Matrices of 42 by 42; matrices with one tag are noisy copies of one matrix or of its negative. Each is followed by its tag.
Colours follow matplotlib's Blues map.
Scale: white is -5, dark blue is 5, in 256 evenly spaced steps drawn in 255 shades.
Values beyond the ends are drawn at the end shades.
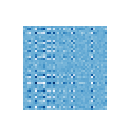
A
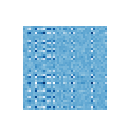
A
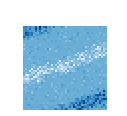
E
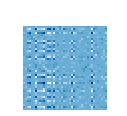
A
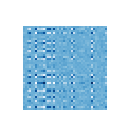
A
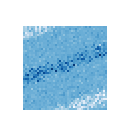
E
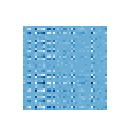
A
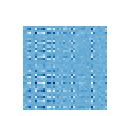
A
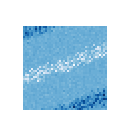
E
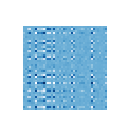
A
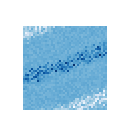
E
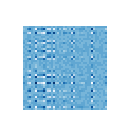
A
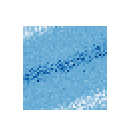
E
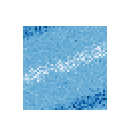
E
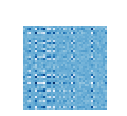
A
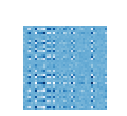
A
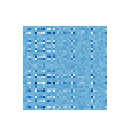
A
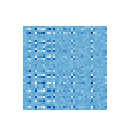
A
